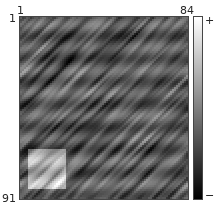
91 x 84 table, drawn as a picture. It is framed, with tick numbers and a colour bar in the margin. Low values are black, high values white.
Stripes: horizontal, repeating 8 times. Odd patch: higher, in the bottom left. Mirror symmetry: none. Ninth with the highest average: bottom left.
